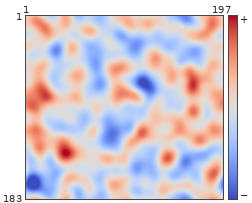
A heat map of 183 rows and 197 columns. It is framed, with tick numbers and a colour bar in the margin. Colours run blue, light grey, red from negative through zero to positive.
No seam splits the table. The halves do not mirror each other. No lone cell stands out from its neighbours. The texture varies smoothly and slowly. No single row or column stands out from its neighbours.
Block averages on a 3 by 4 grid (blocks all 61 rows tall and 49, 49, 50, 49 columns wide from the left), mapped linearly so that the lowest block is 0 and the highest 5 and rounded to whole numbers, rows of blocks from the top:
2012
4015
1111
